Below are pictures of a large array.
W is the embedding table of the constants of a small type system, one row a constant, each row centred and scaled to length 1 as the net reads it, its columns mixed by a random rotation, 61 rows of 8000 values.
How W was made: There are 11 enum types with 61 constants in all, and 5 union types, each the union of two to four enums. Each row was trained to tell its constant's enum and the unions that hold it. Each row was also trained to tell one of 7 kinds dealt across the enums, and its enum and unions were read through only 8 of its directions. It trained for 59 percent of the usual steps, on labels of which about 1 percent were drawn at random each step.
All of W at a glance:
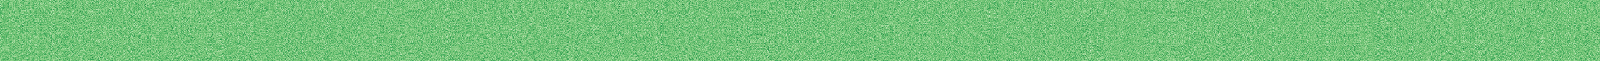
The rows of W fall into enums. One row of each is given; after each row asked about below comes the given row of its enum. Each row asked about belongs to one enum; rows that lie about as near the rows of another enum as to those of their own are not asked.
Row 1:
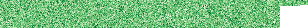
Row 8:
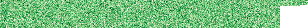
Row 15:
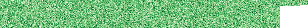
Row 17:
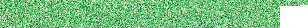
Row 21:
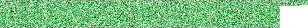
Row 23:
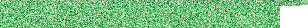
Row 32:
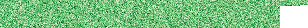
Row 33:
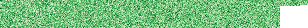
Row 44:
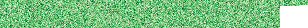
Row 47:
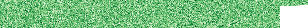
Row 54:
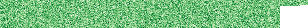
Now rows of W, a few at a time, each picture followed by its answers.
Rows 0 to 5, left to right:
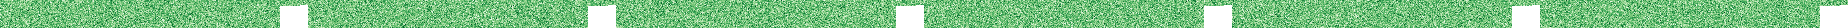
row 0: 33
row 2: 32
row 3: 32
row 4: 33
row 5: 21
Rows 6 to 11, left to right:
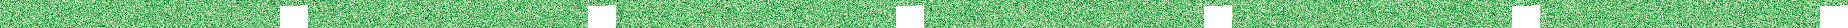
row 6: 33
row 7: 21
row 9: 44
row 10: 17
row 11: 15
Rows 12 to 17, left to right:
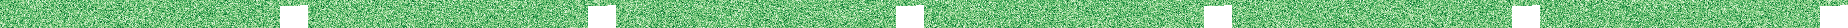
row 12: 15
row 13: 17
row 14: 32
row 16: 15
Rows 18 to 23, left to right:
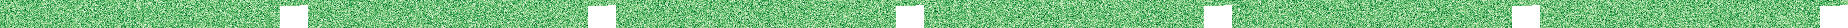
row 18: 21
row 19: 33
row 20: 32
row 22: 15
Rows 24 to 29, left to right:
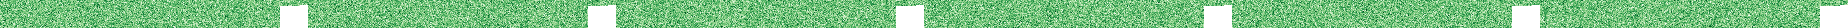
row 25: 23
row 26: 32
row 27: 1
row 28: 44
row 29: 8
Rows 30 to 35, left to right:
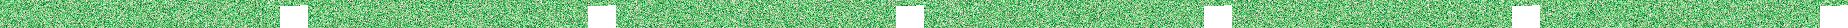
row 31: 23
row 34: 17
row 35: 17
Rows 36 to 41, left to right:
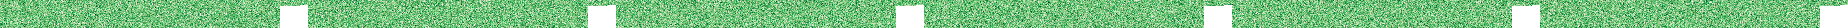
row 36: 8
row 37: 21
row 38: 47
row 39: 32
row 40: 8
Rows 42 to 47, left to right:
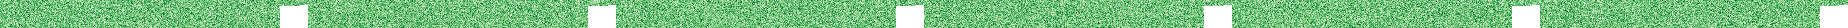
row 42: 8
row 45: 21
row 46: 15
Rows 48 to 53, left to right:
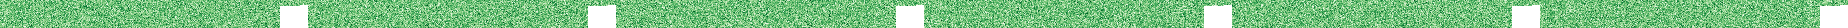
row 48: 15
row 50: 47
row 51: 8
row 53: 17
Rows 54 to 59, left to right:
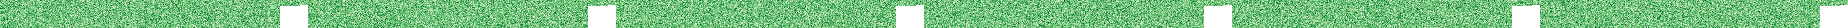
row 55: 23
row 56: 8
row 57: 54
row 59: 21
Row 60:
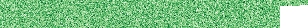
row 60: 17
